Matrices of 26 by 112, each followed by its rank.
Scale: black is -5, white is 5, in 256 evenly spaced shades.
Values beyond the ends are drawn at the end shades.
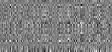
five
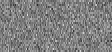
full rank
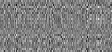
five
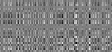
two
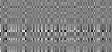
two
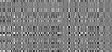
two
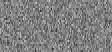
full rank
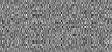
five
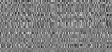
five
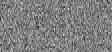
full rank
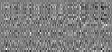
five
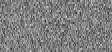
full rank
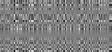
two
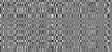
two
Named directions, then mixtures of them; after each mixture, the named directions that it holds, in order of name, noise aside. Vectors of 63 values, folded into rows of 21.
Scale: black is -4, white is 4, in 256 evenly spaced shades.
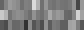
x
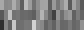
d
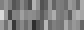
d, x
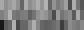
d, x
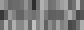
d, x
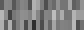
d, x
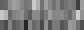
x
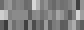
x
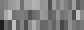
d, x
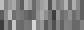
d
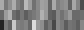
d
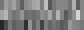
d, x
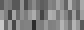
d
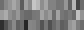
d, x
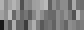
d, x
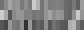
x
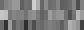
x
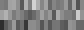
d, x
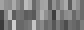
d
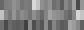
x
